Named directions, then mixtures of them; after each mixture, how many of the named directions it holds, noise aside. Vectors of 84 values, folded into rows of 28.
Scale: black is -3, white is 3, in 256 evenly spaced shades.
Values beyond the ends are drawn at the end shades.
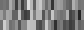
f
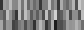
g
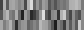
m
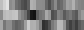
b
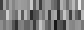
two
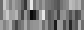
two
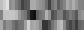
one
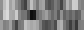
two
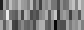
two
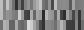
three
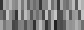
one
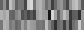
two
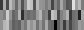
three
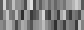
one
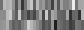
three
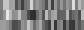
three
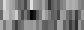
two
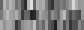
three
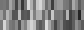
one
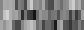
three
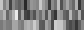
two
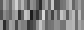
two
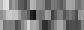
one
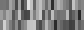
one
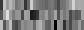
three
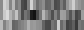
two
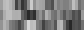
two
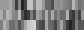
two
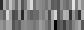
three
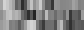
two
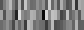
three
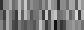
one
